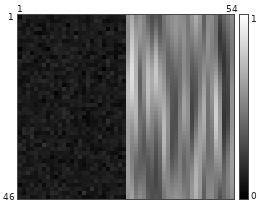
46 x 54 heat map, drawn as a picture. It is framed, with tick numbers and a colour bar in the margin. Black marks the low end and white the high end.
It is made of 1 by 2 panels. Panel 1,1: very low, fine-grained, faint in contrast. Panel 1,2: middling, streaked downward, strong in contrast.
